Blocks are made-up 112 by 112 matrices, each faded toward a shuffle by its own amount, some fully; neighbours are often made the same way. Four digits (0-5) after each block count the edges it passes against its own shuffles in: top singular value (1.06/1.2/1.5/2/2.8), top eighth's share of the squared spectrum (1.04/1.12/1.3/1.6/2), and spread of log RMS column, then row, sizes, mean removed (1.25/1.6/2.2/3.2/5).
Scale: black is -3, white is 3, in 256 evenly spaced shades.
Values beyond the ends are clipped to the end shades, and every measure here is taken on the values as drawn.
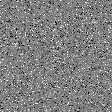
2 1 0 0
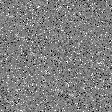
2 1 0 0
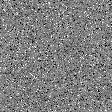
0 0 0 0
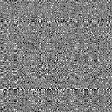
5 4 3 3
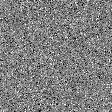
0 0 0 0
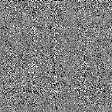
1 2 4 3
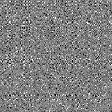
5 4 2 3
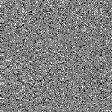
4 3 2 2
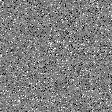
2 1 0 0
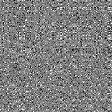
5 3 2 2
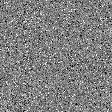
0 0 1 0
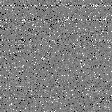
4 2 0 2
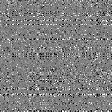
5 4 2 3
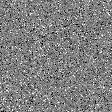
0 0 0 0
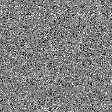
1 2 2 3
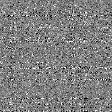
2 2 2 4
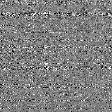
2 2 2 4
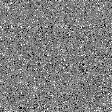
1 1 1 2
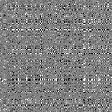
5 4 3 4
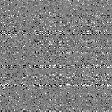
5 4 2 3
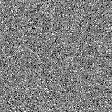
3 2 1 1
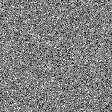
2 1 0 0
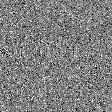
3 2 0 0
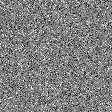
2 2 1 0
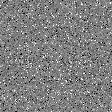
2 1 0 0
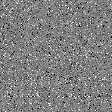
3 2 1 1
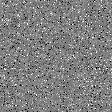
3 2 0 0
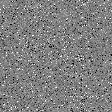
3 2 1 1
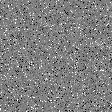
0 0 0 0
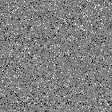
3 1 0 1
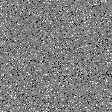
2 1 0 1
